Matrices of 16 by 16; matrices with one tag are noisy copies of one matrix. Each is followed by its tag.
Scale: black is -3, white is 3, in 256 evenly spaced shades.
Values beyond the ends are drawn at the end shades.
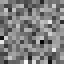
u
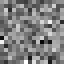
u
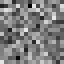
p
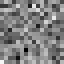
p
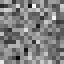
p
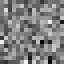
u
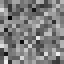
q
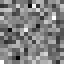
p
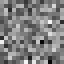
u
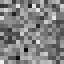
p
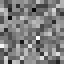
q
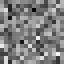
q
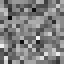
q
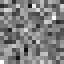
p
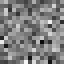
u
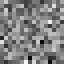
u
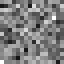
p
